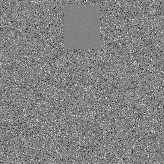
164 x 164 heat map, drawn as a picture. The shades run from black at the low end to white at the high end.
Slope: none. Calmest part: top middle. Odd rows or columns: none. Odd patch: calmer, in the top middle.
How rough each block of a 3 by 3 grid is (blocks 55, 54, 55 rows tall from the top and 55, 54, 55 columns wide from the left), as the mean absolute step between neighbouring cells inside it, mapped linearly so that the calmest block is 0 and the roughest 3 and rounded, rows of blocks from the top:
3 0 3
3 3 3
3 3 3
